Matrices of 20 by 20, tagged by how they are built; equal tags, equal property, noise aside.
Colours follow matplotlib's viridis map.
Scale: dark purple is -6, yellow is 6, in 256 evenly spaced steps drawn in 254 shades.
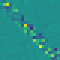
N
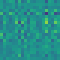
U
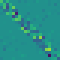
N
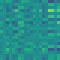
U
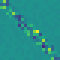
N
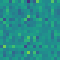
U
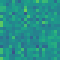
U
